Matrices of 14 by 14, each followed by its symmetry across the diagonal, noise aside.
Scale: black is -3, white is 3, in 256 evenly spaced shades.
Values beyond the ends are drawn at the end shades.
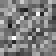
symmetric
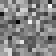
neither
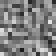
antisymmetric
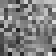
antisymmetric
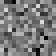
neither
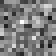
neither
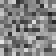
neither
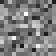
neither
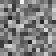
neither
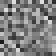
antisymmetric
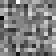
antisymmetric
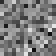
symmetric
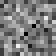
symmetric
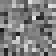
antisymmetric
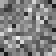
symmetric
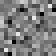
symmetric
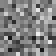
antisymmetric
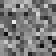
neither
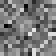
symmetric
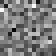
neither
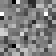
antisymmetric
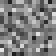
antisymmetric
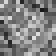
symmetric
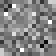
symmetric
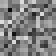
symmetric
